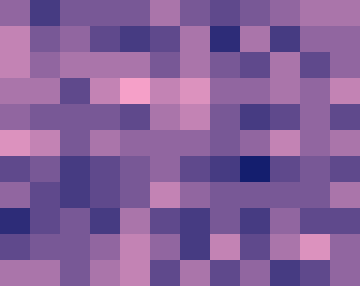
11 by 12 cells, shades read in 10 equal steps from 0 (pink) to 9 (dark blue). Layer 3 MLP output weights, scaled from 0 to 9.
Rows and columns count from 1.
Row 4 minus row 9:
-5 -3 1 -5 -3 -4 -6 -1 -3 -1 -2 -4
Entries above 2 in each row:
12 11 11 7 11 9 12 11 12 9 11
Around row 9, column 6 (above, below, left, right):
2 4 3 7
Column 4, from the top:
5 6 3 2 5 3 6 6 7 4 3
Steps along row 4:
same up down down up down up same down up down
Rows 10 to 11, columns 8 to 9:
2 6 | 6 4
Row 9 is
8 6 5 7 3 6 7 5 7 4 6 6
